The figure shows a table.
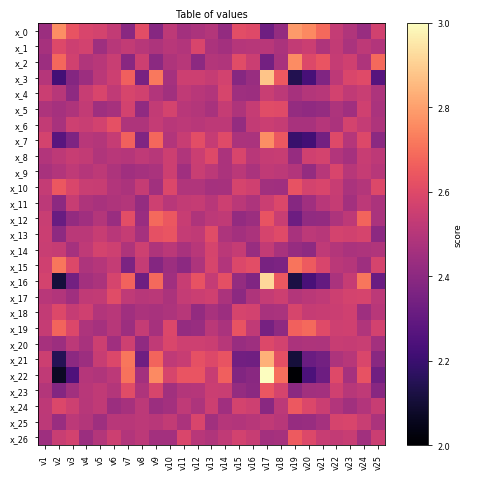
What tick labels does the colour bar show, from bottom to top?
2.0, 2.2, 2.4, 2.6, 2.8, 3.0
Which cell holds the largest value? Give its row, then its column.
x_22, v17
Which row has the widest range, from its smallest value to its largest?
x_22
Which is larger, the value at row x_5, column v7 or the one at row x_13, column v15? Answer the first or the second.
the first
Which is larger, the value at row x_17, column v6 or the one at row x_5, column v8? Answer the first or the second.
the first
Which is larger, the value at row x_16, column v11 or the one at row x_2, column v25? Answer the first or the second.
the second
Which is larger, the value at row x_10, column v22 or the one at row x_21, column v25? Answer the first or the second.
the first
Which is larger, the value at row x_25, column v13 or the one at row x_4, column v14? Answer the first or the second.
the second
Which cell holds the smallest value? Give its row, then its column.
x_22, v19
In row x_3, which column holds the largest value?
v17
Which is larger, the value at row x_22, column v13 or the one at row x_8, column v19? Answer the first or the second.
the first
